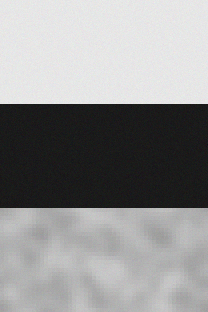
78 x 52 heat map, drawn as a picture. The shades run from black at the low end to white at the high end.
It is made of 3 by 1 panels. Panel 1,1: very high, flat. Panel 2,1: very low, flat. Panel 3,1: high, blotchy, faint in contrast.
